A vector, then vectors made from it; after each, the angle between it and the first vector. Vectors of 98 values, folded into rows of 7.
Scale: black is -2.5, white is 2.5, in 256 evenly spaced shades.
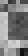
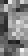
nearly opposite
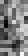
partly opposed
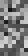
orthogonal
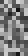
orthogonal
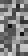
orthogonal
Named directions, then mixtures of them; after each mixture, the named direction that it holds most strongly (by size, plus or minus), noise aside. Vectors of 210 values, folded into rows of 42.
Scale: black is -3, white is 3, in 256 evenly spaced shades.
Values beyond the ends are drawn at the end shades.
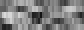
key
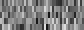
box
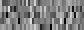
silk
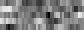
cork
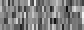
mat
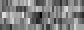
key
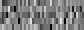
silk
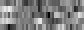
cork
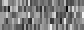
silk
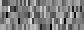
silk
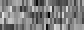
box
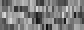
key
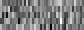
silk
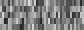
mat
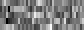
silk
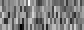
box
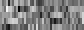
mat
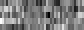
cork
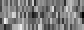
mat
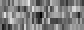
key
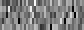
silk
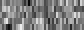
box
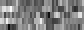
cork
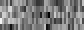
cork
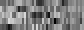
key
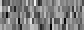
silk
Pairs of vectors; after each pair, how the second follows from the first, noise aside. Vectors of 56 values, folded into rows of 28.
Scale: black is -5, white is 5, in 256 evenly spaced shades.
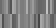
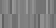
shrunk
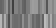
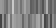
negated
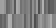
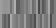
sign-scrambled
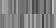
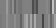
partly zeroed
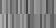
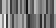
scaled up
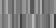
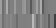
partly zeroed
